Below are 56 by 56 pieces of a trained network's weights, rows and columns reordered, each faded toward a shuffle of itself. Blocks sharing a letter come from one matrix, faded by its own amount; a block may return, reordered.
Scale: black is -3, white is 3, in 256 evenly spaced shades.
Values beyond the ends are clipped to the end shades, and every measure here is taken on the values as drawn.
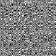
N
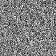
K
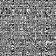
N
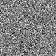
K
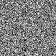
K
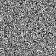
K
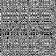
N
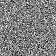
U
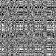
N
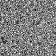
K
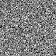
K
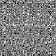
N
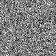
U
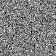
U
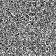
K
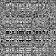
N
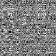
N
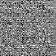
N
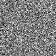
K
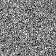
U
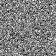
U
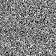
U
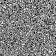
U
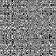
N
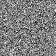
U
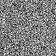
K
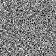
K
